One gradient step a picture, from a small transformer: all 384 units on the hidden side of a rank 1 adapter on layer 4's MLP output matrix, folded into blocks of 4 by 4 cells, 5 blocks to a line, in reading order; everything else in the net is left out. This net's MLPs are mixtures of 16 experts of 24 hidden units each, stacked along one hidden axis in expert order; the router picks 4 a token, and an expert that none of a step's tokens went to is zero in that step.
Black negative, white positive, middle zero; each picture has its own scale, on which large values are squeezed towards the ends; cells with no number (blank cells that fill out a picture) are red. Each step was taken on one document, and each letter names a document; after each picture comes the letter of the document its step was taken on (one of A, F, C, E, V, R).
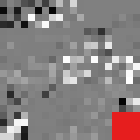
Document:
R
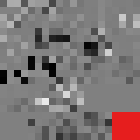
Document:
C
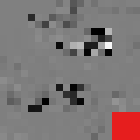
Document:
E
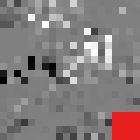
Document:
C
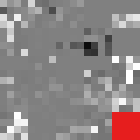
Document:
R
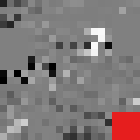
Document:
C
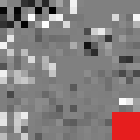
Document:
R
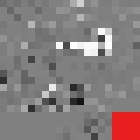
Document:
E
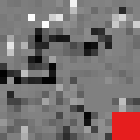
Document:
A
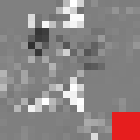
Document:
E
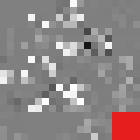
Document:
E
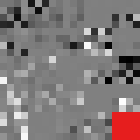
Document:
R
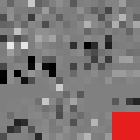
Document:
C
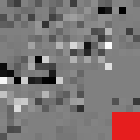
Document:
A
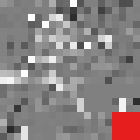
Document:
A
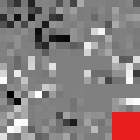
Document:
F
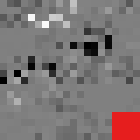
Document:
C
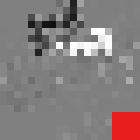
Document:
E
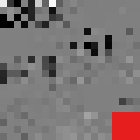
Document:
C
